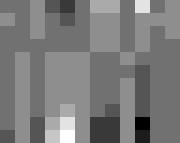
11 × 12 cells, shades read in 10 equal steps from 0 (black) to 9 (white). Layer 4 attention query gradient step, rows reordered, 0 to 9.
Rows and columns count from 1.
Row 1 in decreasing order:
8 6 6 5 5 4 4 4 4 4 3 2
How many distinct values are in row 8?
3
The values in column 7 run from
2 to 6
